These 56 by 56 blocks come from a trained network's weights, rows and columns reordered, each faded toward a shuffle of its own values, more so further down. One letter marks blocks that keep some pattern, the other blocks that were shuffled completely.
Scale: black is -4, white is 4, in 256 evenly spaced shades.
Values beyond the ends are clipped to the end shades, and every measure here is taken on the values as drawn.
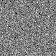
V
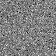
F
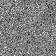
F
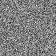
V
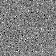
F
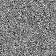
V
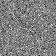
V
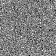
V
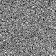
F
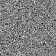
F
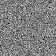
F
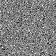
V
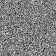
F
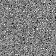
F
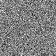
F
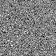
V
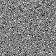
F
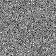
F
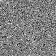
V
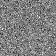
V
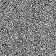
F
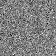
V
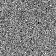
V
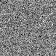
V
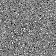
V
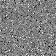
V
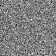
V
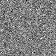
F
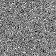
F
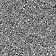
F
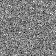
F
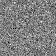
V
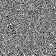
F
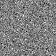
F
